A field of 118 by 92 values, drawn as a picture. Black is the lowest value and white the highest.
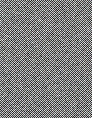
Histogram: two levels. Grain: checkered. Average level on the scale: 50%. Slope: none. Odd rows or columns: none. Seam: none.
